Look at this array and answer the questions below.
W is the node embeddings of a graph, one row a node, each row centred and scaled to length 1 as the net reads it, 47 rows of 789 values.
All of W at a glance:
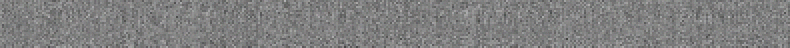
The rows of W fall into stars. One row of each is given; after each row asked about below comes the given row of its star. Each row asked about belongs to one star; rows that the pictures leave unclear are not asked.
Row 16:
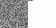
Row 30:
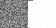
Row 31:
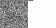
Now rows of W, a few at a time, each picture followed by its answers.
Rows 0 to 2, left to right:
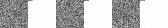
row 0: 16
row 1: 30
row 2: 31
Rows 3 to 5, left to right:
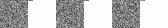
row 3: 31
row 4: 16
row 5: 31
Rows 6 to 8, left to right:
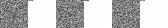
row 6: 31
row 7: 31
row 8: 16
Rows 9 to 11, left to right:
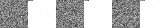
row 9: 31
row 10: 16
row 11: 16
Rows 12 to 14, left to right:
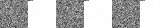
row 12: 30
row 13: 30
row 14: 30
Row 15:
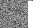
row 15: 16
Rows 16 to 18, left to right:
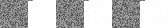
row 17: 16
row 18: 30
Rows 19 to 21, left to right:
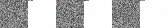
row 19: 31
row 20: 30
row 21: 16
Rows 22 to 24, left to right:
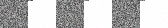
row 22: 30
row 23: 30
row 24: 31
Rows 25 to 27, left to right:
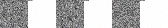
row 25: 16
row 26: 31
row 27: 16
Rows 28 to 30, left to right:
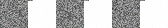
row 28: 16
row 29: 31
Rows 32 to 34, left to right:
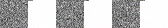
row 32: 31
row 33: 30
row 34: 31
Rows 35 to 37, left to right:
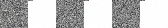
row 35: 16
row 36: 16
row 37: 30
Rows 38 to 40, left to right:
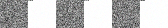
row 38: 31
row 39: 31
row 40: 30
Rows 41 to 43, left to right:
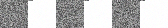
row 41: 30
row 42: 16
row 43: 16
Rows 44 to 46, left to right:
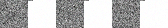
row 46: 30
